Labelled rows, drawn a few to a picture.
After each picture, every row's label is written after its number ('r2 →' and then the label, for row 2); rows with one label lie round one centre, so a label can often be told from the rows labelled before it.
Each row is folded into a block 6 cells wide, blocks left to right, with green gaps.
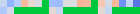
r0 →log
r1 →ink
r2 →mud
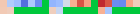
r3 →mud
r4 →ink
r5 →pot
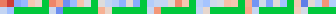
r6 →pot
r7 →pot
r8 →mud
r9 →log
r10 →log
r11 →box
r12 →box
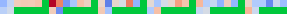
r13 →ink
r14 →pot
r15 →box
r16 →log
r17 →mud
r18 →mud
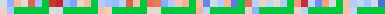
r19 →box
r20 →pot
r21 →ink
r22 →pot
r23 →box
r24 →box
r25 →pot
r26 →mud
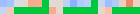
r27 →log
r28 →mud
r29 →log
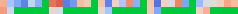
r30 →mud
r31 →pot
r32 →box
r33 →box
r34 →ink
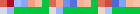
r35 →pot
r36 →pot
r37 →pot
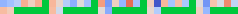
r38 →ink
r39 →mud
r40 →box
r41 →box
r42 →box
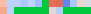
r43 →mud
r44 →pot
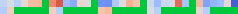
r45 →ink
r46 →pot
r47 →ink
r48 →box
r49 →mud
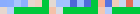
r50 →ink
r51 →mud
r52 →box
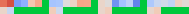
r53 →pot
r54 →ink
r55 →mud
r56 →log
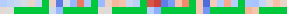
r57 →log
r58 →box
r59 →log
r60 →pot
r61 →box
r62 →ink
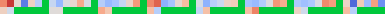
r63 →pot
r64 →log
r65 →ink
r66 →pot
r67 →log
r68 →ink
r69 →ink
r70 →box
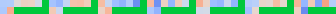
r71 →log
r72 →ink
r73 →mud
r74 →box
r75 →mud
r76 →log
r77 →box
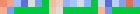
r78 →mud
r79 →mud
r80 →box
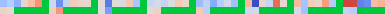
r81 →ink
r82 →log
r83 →box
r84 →log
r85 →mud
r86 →box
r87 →box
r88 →pot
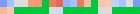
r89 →ink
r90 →pot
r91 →mud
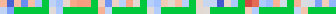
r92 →box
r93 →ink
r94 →box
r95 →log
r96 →mud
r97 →pot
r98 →mud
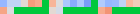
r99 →ink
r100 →mud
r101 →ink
